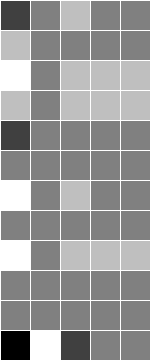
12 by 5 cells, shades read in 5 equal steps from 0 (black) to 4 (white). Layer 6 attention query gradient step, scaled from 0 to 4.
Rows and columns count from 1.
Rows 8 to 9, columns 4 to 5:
2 2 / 3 3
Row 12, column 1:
0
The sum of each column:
28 26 28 27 27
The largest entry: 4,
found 4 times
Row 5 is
1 2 2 2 2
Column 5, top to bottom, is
2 2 3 3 2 2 2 2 3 2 2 2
